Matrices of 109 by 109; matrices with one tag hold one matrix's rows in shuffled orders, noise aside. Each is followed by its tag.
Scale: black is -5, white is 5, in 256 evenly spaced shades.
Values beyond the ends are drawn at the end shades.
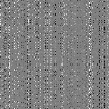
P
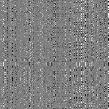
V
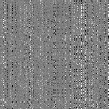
V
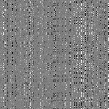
V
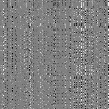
V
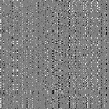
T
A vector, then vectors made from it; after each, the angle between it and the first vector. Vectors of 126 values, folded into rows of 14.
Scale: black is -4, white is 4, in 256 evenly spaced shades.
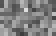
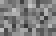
partly opposed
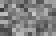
partly opposed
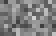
partly opposed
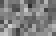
partly aligned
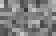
nearly opposite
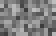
nearly opposite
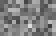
orthogonal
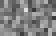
nearly parallel
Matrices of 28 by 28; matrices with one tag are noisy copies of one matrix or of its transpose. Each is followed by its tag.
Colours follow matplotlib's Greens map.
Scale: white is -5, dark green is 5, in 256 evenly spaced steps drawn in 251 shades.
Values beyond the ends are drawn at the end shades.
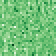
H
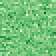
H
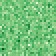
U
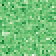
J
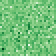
U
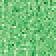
H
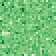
J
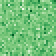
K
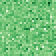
U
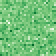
K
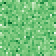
J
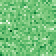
K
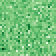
U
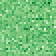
U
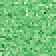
H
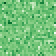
J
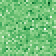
U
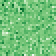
J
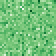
K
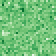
J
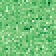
U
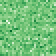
K
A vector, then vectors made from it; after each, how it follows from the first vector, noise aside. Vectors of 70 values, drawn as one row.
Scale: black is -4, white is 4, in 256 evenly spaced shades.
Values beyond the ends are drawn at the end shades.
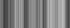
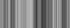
wrapped around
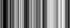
scaled up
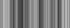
wrapped around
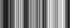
scaled up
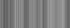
shrunk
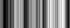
scaled up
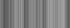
shrunk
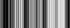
scaled up
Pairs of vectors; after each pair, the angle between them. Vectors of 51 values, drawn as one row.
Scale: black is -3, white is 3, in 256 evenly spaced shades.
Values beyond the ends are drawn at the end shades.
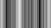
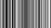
partly aligned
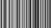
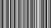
partly opposed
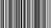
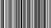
nearly parallel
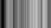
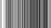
nearly opposite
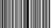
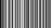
partly aligned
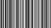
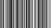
partly aligned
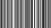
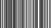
partly opposed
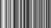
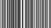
partly opposed
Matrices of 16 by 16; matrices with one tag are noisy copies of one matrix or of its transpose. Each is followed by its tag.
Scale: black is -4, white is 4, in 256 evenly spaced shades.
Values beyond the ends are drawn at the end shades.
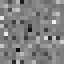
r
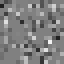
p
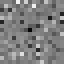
r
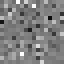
r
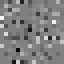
r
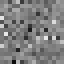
r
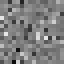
r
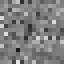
r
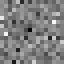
r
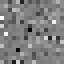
r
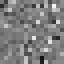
p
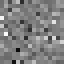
r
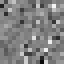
p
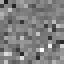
p
